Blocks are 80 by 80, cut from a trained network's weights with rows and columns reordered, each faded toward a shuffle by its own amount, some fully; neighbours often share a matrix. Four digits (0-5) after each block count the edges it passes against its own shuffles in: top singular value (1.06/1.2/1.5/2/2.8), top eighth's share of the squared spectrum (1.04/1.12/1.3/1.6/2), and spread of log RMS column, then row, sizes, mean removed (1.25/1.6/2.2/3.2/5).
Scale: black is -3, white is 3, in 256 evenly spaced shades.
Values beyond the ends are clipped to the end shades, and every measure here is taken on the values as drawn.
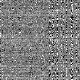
3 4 4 0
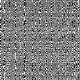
3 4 4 0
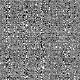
2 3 3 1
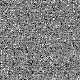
2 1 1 0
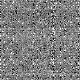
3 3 3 0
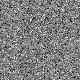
0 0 0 0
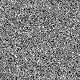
0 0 0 0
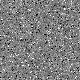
0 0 0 0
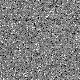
0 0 1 0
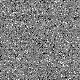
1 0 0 0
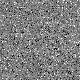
0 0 0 0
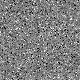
0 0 0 0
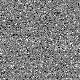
1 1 0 0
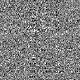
3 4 2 2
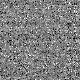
2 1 2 0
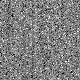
1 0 0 0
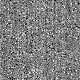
2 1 0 1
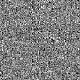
2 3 2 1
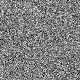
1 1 0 0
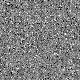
0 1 0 0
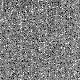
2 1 0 0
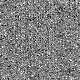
1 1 0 0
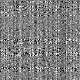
4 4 1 4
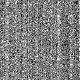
3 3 1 2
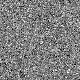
1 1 0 0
